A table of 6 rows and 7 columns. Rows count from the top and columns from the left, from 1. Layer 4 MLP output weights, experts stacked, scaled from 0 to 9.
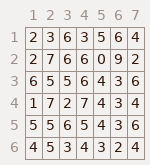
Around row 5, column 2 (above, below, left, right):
7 5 5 6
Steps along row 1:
up up down up up down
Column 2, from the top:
3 7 5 7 5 5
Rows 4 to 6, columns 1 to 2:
1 7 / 5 5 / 4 5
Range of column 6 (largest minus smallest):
7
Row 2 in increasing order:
0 2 2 6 6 7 9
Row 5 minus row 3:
-1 0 1 -1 0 0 0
